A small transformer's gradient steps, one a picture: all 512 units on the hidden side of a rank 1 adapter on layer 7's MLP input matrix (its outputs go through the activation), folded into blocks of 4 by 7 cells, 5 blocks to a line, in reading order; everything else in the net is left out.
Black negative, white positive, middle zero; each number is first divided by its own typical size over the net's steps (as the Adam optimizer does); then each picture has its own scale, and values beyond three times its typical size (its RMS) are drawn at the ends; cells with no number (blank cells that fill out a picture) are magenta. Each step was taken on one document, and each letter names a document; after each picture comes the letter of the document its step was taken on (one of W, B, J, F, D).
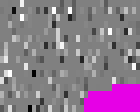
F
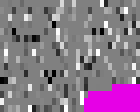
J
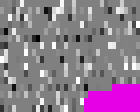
J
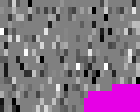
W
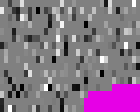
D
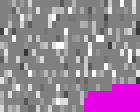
F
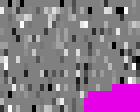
J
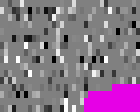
D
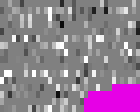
F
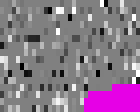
J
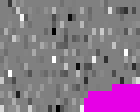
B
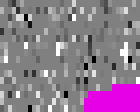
F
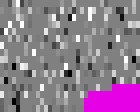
W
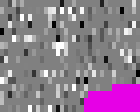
F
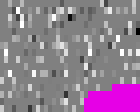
F
